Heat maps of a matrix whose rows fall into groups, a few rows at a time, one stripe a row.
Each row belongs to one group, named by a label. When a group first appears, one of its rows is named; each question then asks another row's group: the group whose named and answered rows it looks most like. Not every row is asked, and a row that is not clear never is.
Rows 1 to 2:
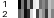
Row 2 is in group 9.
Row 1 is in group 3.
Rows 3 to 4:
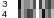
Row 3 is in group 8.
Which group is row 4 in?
3
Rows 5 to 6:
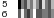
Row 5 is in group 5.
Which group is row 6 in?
9
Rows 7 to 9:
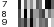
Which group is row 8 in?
3
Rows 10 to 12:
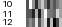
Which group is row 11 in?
3
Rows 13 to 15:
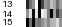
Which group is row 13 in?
5
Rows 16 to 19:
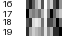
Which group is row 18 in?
8
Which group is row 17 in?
3
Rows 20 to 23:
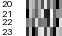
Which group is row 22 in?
5
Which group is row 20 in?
8
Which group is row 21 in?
9
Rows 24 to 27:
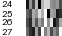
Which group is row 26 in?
8
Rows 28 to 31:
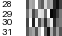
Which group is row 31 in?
9
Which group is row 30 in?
5
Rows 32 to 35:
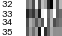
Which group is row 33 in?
3
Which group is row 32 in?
3
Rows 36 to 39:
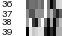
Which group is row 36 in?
3
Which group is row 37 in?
8
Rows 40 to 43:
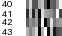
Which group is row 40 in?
9
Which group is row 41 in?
3
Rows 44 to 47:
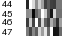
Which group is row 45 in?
3
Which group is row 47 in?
8
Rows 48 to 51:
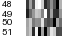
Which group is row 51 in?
5
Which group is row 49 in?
8
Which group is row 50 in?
9
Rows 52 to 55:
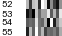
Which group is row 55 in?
5
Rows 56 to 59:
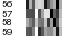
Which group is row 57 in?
3
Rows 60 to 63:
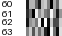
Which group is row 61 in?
5
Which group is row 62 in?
8
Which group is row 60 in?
3
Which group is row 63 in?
5
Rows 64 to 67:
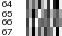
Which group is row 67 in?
5
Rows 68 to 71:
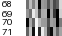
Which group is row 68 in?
5
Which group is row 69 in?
8
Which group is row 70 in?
5
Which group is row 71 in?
3
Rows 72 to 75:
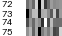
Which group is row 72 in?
5
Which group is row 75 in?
5
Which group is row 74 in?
8
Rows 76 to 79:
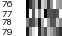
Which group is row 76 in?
3
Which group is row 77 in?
5
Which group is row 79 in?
5
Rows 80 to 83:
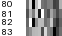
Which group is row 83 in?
8
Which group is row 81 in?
5
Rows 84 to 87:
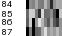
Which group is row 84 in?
3
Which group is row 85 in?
5
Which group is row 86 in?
9
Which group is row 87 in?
3
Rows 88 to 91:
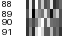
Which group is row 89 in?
3
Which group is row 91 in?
9
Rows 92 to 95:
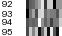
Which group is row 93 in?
9
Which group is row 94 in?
9
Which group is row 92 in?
9
